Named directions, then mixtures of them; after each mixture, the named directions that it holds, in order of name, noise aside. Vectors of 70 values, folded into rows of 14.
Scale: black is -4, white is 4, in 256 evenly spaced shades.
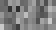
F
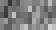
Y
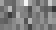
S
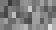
Y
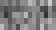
F, S, Y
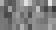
S, Y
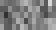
F, S, Y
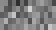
S, Y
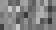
F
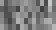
F, S, Y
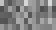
F, S, Y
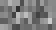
F, S, Y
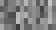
F, S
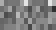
S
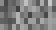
F, S, Y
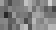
S, Y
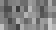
F, Y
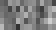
F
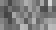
F, S, Y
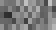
F, S, Y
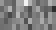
S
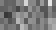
F, S, Y
